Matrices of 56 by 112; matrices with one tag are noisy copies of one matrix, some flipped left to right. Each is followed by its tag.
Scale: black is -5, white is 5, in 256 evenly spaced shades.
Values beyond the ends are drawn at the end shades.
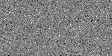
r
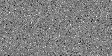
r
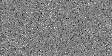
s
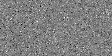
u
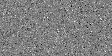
u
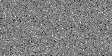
r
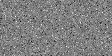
r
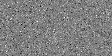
u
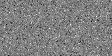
r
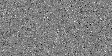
u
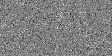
s
